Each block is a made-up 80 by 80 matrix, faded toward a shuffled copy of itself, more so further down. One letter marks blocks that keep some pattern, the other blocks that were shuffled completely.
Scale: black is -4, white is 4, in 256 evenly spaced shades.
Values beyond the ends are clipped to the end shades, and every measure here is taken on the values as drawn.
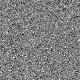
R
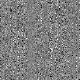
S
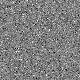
R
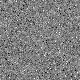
R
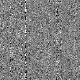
S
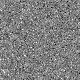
R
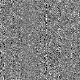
S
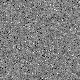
R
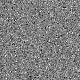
R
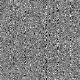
S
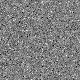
R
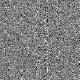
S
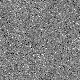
R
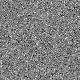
R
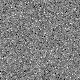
R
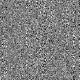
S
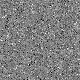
R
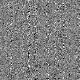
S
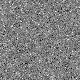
R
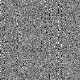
S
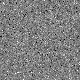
R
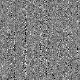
S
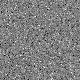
R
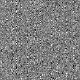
S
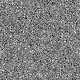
R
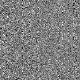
S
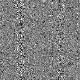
S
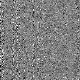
S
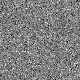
R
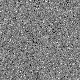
R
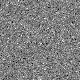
R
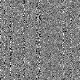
S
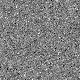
R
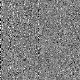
S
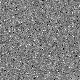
R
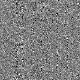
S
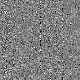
S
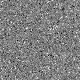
R
